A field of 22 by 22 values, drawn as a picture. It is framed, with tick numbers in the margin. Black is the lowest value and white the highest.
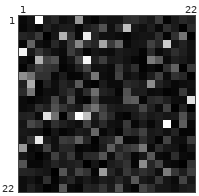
No row or column stands out. Neither half mirrors the other. There is no overall slope. Most values sit low, with a long tail of high ones.
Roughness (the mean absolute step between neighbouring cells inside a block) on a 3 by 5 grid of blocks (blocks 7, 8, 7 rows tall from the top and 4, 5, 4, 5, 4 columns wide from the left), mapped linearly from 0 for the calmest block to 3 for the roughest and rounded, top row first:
3 3 1 0 1 / 1 1 0 0 2 / 1 0 1 1 0
